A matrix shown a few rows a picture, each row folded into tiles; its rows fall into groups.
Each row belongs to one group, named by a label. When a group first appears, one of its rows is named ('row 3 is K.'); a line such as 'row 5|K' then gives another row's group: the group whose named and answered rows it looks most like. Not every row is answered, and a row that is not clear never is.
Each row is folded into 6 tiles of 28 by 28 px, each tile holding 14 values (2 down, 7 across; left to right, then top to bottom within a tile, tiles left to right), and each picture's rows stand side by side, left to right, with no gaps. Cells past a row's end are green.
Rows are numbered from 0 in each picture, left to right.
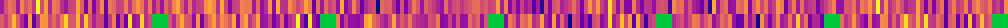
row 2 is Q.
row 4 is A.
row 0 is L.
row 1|L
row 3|A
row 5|L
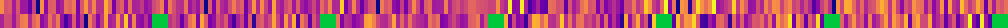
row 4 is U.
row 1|A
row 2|Q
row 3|Q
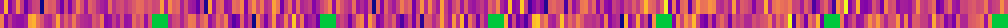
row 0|Q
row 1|A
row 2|A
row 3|Q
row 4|U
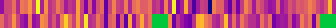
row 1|Q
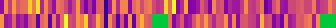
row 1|Q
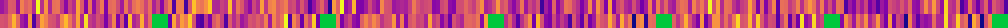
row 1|U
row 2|Q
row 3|A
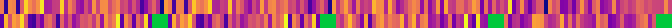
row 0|U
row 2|L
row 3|Q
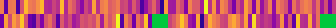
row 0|U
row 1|L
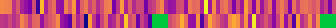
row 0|A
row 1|L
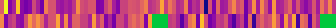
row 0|Q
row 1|A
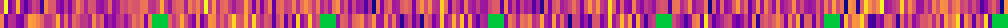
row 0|Q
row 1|L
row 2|A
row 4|A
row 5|U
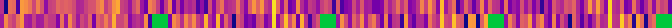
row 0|U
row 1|A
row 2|A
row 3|A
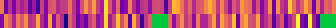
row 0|A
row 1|L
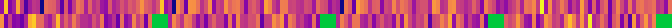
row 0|Q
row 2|U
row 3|L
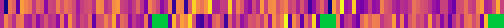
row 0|U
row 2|Q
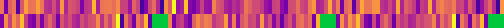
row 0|U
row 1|Q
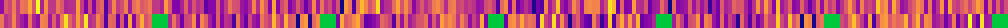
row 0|L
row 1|A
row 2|U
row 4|A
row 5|L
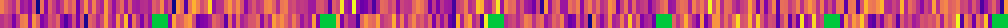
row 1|U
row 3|A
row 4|L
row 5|U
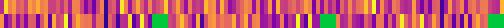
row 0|L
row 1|L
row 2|L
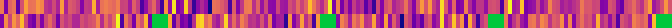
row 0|U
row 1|Q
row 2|A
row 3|Q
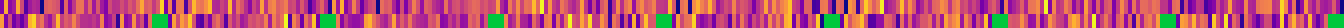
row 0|Q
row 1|U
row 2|Q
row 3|L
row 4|U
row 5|U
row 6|L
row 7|A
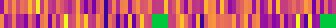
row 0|L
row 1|L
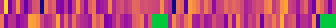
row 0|Q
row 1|U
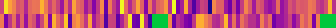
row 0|L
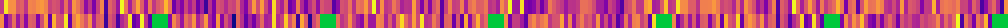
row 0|L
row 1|A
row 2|L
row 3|Q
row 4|L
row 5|U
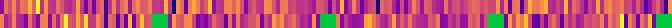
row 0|L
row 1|U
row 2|Q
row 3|U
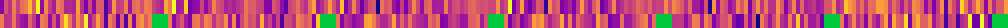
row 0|L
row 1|Q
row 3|Q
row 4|A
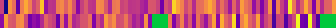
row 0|U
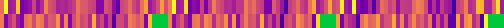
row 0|Q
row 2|Q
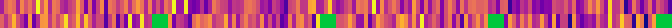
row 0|L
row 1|Q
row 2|L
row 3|A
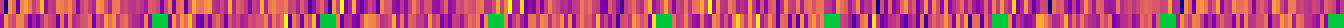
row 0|U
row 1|U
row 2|Q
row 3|Q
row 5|A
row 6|Q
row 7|U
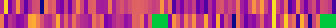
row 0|Q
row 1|A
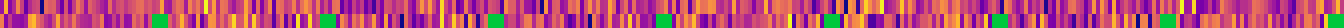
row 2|A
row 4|U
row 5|U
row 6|A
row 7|Q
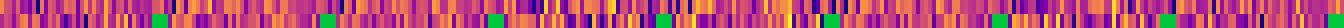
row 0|A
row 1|U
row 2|U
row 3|A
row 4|U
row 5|U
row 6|A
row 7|A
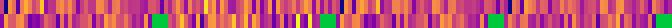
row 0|U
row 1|L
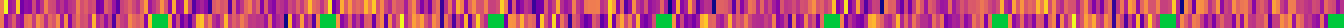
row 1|Q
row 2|L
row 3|A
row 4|Q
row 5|Q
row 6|L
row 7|U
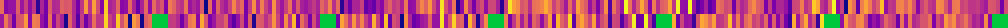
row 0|A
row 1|A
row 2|A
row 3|L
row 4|Q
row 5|U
